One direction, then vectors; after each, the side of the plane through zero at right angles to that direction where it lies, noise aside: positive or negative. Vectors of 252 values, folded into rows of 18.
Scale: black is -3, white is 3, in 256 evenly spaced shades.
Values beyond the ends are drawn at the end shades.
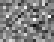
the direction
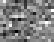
negative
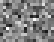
positive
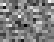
negative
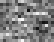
positive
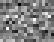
positive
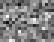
positive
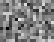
positive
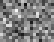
negative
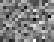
negative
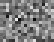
negative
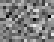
negative
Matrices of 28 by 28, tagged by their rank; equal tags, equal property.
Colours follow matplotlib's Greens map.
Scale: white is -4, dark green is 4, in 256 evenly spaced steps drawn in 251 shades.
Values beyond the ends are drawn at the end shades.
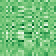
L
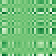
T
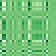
T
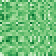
L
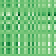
T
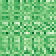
L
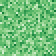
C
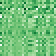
L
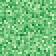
C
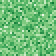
C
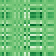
T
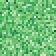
C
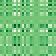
T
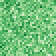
C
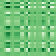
T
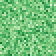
C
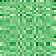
L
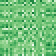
L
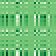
T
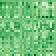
L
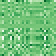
L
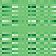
T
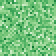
C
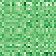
L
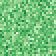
C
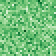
C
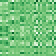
L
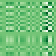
T
